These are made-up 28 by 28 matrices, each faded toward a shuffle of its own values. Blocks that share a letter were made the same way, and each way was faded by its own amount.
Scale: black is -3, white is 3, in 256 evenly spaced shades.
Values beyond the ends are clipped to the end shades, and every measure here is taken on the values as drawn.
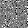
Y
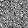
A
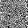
A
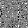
Y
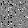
Y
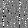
Y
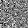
A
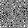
Y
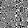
Y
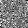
A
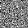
A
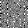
Y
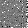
Y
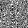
A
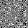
Y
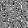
Y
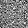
A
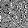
Y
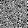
A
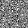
A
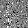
Y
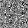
A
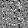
Y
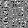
Y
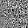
A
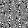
Y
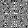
Y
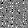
Y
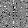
Y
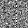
A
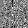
A
